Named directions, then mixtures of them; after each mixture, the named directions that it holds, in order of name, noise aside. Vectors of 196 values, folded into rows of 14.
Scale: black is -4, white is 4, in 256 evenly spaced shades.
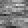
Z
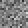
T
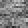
T, Z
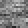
T, Z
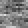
Z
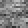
T, Z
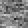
T, Z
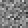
T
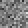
T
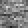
T, Z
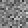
T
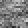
T, Z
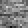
T, Z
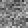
T, Z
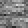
Z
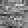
T, Z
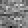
T, Z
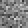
T, Z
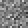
T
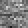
T, Z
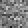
T, Z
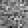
T, Z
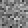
T, Z
